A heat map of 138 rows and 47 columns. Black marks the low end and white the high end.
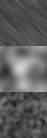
The table splits into 3 rows of 1 panel. Panel 1,1: low, slanting down to the right, faint in contrast. Panel 2,1: middling, smooth, strong in contrast. Panel 3,1: low, blotchy.
